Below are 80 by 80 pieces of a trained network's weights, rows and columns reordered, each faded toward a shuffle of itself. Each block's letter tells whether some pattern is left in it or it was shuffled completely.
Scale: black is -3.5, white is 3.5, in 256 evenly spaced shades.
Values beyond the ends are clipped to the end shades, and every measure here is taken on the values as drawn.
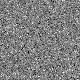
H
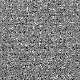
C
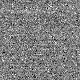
C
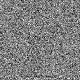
C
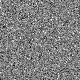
H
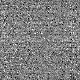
C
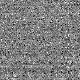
C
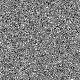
H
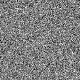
C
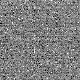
C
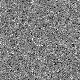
H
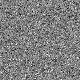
H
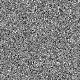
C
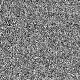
C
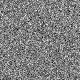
H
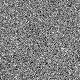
H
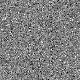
C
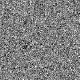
C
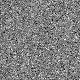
H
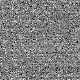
C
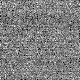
C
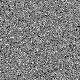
H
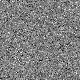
H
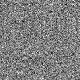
C
